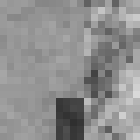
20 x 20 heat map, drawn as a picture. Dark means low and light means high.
Ninth with the lowest average: bottom middle. Seam: vertical, 60% of the way across, the left part calmer. Odd patch: lower, in the bottom middle. Stripes: none. Histogram: skewed, a long tail of low values.
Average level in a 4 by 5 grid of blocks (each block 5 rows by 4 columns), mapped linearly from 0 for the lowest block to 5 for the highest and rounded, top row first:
4 4 4 4 4
4 4 4 3 3
4 4 3 2 5
4 4 0 4 5
